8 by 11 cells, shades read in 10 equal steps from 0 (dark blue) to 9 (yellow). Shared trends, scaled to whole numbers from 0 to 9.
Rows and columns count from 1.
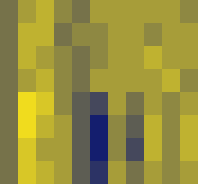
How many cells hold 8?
3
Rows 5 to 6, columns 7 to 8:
6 4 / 5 3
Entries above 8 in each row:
0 0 0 0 1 1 0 0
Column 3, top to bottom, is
7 7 6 7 8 7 6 7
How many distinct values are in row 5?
7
